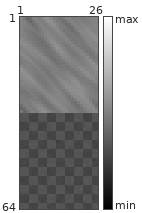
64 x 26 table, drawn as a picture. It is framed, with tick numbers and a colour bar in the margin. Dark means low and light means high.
It is made of 2 by 1 panels. Panel 1,1: middling, slanting down to the right, faint in contrast. Panel 2,1: low, checkered, faint in contrast.
